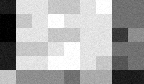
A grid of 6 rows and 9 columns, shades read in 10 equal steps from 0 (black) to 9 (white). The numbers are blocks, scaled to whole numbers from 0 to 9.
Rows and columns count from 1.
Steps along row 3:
up same down same up same down up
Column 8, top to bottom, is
4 4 2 4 3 1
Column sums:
10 43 44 45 44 46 46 18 22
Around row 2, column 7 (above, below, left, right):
9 8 8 4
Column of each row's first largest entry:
7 4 2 5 4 1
